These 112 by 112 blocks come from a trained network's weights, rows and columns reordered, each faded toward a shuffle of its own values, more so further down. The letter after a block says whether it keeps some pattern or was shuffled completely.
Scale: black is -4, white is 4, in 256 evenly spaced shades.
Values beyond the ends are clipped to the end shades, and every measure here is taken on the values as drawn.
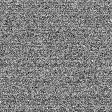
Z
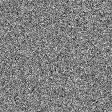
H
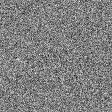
H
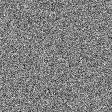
H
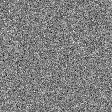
H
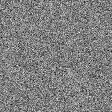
H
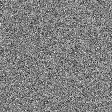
H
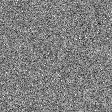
H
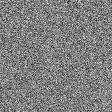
H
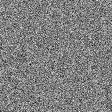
H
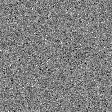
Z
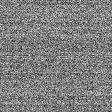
Z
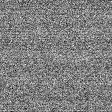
Z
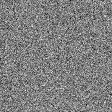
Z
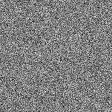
H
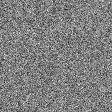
H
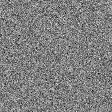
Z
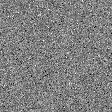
Z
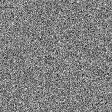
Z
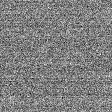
Z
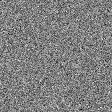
H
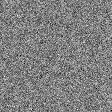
H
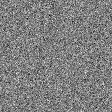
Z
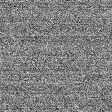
Z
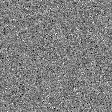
Z
